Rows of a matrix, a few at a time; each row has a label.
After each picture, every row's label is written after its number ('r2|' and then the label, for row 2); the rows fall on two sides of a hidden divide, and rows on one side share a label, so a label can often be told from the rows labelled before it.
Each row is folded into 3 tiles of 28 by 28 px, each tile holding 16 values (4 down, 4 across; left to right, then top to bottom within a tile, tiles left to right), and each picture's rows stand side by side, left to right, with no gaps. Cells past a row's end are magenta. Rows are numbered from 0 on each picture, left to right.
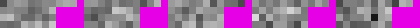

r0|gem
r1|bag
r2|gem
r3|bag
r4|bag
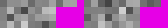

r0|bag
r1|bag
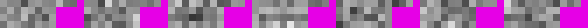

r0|gem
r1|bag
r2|bag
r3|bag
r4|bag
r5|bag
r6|bag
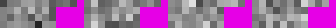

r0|bag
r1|bag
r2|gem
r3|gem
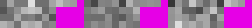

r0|bag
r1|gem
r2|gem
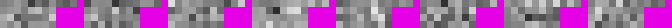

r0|gem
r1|gem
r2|bag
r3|gem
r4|bag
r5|bag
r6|bag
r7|gem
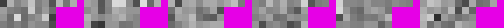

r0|bag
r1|bag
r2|gem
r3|bag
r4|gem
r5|gem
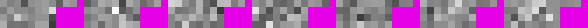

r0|bag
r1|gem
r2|gem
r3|gem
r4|bag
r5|bag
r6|bag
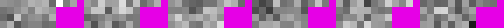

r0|bag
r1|bag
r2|gem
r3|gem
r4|gem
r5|bag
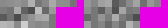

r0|bag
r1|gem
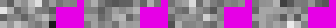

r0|bag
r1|gem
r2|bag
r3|gem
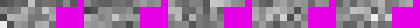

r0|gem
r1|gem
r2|gem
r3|bag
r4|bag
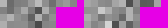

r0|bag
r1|bag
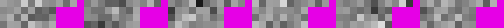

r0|gem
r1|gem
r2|gem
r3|bag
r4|gem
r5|bag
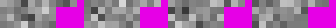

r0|bag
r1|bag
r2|gem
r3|bag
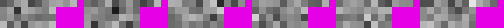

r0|gem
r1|bag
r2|bag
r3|bag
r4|bag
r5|gem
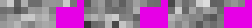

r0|gem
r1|gem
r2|bag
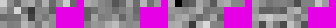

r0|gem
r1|gem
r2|gem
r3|gem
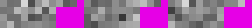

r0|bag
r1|gem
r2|bag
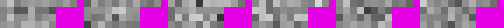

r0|gem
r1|bag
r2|gem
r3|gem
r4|gem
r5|gem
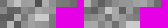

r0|bag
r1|gem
